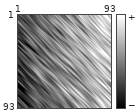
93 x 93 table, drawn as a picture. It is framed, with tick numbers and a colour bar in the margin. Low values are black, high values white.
Slope: up to the right. Grain: diagonal, down to the right. Ninth with the lowest average: bottom left.
